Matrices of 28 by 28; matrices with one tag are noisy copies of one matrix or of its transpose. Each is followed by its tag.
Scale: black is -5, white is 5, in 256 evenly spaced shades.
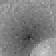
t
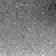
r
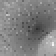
t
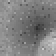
t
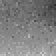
r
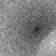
t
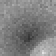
t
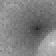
t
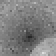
t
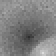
t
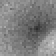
t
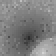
t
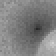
t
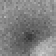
t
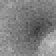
t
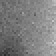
r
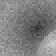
t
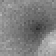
t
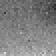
r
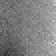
r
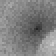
t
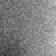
r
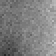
r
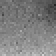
r
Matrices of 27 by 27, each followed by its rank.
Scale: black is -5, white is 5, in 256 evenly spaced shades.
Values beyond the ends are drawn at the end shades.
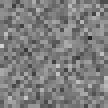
full rank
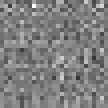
five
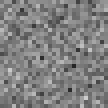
full rank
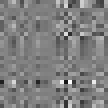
two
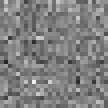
five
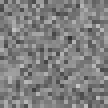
full rank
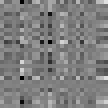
two
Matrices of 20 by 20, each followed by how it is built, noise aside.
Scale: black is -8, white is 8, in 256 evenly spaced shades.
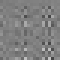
low rank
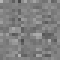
low rank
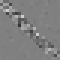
banded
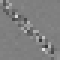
banded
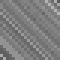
Toeplitz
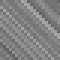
Toeplitz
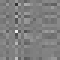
low rank
